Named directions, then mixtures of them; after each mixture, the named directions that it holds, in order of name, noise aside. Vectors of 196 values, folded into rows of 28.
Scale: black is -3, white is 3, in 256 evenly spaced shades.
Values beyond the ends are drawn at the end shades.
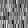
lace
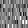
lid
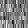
lace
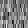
lace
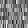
lace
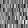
lid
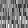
lace, lid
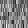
lace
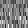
lace, lid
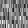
lace, lid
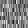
lace, lid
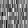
lace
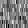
lace, lid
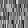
lace
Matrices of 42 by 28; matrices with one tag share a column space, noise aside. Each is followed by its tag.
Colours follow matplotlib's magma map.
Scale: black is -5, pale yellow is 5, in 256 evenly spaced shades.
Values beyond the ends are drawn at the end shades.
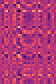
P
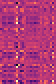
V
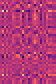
P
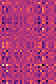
V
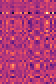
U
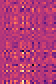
V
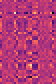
U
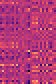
V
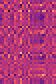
P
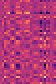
U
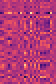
U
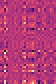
V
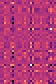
V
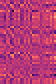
P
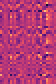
P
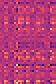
V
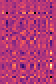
U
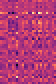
U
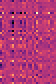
U
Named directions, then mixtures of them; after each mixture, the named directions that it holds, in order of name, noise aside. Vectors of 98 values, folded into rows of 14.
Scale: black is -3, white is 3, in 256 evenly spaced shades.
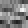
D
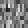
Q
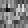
D, Q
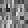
Q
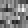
D, Q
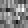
D, Q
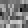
D, Q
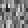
Q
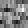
D, Q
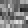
D, Q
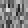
Q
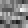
D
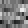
D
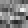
D
